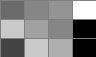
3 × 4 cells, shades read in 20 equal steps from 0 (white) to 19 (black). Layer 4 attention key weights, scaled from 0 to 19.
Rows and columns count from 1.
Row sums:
28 39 43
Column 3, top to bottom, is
8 9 6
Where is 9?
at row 1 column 2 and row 2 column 3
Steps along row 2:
up up up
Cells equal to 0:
1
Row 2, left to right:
4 7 9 19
